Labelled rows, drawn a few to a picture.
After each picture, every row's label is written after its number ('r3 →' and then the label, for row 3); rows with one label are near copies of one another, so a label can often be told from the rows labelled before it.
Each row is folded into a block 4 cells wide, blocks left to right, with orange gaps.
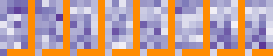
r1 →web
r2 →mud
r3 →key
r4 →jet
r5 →key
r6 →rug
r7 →key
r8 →key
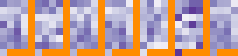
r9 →key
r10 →rug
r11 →key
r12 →key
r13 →jet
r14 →web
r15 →key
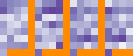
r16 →rug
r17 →web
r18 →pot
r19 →pot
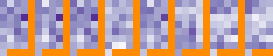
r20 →mud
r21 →mud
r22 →mud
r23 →jet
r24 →mud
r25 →key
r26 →rug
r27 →rug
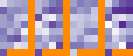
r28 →pot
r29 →web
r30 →rug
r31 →web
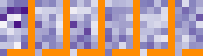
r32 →web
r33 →key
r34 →key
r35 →pot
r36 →rug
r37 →mud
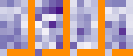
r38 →key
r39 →web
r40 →jet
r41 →key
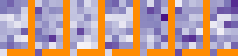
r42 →rug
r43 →pot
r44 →jet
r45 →rug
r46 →mud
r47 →pot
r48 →web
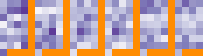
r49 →web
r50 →key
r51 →jet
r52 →jet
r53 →rug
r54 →rug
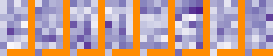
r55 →jet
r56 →pot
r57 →key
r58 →key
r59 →rug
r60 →web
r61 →jet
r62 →mud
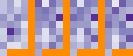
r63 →jet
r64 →mud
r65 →mud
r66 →mud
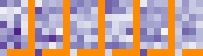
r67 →key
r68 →pot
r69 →rug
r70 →rug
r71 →pot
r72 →jet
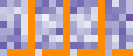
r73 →key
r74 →rug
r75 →rug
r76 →mud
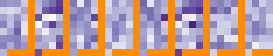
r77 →key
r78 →web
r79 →mud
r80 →jet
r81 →mud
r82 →web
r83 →rug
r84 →jet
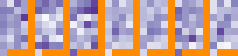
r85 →mud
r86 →rug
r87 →web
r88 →jet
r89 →jet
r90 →pot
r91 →jet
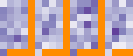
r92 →pot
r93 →jet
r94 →web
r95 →jet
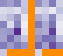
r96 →key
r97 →key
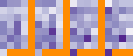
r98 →key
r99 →key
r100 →pot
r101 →pot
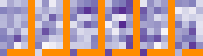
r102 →pot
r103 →jet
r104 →web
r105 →web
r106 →pot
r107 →key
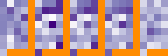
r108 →mud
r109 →web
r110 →web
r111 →web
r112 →jet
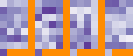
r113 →pot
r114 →web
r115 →key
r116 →rug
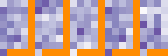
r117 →pot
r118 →rug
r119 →jet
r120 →pot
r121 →key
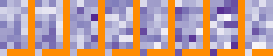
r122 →key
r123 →key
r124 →mud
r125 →rug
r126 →pot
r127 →pot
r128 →web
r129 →jet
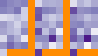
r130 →rug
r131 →pot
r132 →pot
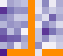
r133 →pot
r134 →jet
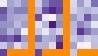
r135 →pot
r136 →web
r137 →jet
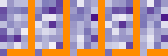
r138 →pot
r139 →web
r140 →mud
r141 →web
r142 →mud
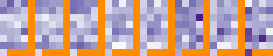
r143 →rug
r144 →rug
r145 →rug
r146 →jet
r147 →jet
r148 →mud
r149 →jet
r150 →pot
